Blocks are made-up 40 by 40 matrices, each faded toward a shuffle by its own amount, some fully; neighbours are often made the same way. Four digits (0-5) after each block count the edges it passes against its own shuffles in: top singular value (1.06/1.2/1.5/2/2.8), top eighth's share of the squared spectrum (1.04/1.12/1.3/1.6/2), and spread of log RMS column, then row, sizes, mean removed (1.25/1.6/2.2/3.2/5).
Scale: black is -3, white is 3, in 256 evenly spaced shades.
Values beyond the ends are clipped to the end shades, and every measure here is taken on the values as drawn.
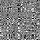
4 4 2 2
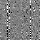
3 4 3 0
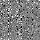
2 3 2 0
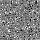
0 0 0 0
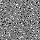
1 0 0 0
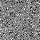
0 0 0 0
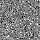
0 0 0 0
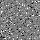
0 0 0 0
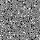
0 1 0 0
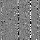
3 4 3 0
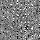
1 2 2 0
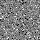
0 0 0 0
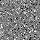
0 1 1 0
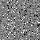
0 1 1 0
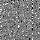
2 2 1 0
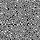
2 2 0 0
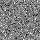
0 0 0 0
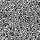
1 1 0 0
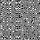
4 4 2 2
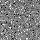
1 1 0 0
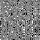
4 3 2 1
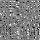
3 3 2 1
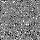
3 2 0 1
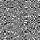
4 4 2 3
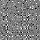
4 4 2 2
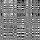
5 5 4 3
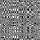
4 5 3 3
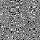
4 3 2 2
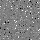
0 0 0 0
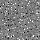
2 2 0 0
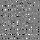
3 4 2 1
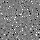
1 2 0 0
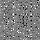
3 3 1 1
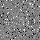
2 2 1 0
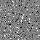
2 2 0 1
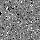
1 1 0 0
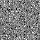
0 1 1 0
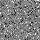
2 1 0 0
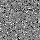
0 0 0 1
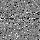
1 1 0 1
